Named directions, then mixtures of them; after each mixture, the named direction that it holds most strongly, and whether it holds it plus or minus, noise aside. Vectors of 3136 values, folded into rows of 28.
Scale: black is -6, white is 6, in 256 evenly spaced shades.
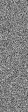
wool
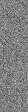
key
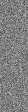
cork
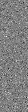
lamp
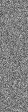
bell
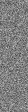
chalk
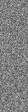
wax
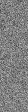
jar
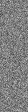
bell, plus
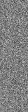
key, minus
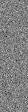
lamp, minus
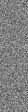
wax, plus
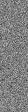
wool, minus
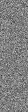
wax, plus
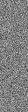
wool, minus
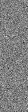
lamp, plus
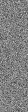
wool, minus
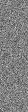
wax, minus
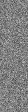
key, minus
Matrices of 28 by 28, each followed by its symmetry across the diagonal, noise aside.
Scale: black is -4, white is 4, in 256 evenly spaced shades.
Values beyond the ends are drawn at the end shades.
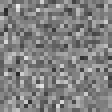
neither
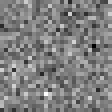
antisymmetric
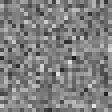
antisymmetric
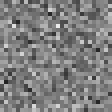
neither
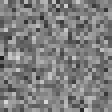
neither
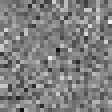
antisymmetric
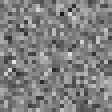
antisymmetric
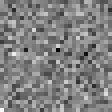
neither
